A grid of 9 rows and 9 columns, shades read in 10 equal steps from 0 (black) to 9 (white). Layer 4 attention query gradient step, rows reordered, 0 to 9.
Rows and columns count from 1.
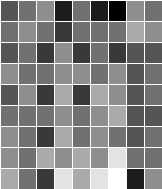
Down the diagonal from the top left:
3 5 2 5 2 5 4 4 5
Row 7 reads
5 4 2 6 4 5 4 3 4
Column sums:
38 38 31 43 37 42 43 31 36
